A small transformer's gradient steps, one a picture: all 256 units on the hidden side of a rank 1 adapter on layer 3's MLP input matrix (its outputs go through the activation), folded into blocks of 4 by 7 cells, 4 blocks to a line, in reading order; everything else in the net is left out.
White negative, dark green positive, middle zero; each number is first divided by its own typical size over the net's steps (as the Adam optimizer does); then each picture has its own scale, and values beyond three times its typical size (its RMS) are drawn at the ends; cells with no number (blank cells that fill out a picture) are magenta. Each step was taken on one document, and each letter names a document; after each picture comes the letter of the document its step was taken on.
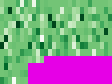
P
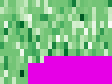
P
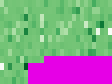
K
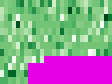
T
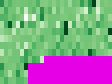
K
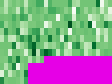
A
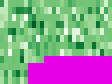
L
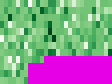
A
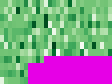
A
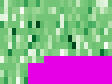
L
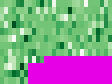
T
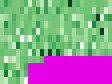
A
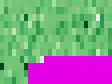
K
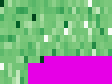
K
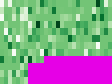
L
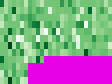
L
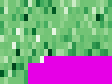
A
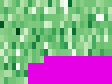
A
